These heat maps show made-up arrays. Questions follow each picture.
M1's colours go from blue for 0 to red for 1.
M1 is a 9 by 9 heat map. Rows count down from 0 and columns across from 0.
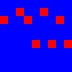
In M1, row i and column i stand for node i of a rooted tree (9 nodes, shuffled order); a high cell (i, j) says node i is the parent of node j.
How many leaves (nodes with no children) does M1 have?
6
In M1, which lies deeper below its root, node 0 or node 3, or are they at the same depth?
the same depth
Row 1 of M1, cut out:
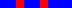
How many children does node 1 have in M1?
2
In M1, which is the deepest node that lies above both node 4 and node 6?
5
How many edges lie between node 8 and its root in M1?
2
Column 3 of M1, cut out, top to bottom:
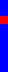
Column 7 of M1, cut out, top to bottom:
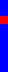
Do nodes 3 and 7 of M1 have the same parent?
yes
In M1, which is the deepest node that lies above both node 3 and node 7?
2
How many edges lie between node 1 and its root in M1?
0
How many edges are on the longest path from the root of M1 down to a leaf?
2
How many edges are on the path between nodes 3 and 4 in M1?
4
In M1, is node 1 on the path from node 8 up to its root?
yes
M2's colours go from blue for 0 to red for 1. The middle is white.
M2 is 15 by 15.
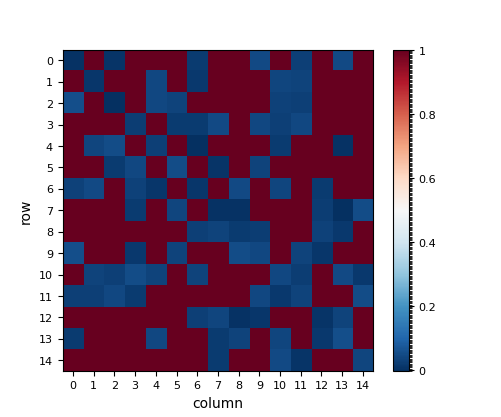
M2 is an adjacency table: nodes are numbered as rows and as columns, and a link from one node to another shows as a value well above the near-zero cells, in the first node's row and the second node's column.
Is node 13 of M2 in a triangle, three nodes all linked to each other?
yes
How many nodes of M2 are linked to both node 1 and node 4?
8
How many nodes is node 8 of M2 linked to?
9
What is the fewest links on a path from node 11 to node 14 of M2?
2
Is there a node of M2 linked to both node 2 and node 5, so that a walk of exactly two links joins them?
yes
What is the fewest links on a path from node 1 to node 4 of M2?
2
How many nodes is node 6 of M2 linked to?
7
